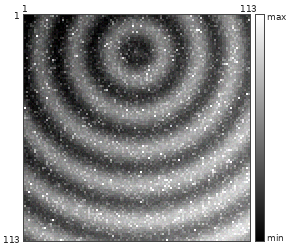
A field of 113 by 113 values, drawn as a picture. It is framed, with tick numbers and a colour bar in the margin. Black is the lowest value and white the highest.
Slope: up to the bottom right. Rings: centred on the top middle. Ninth with the lowest average: top left. Odd rows or columns: none. Ninth with the highest average: bottom right.
